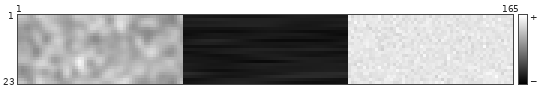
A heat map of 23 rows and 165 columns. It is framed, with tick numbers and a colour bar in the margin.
The table splits into one row of 3 panels. Panel 1,1: high, blotchy. Panel 1,2: very low, streaked across, faint in contrast. Panel 1,3: very high, fine-grained, faint in contrast.
